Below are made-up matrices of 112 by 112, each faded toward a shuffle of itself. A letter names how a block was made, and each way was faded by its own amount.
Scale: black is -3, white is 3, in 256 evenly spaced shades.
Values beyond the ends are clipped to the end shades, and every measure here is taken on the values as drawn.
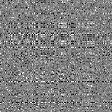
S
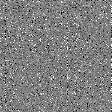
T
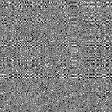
S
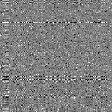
S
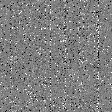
T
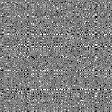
S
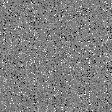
T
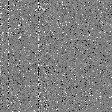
T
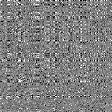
S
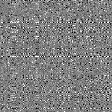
S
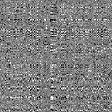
S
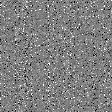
T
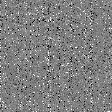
T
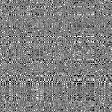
S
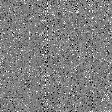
T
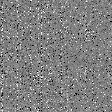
T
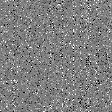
T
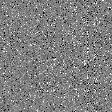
T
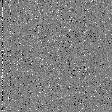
T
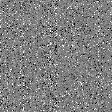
T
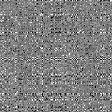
S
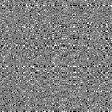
S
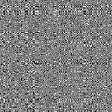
S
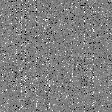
T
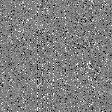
T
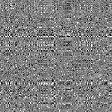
S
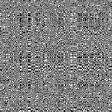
S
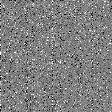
T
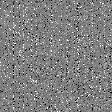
T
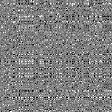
S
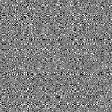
S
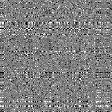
S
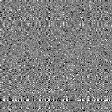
S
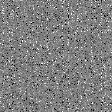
T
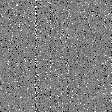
T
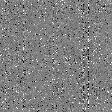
T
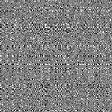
S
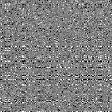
S
